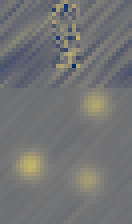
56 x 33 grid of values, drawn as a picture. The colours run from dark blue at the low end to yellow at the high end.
Neither half mirrors the other. Values change most from cell to cell in the top middle. In the top middle lies a patch that is rougher than the rest. There are three bumps. A horizontal seam about 40% of the way down splits the table, and the bottom part is calmer.
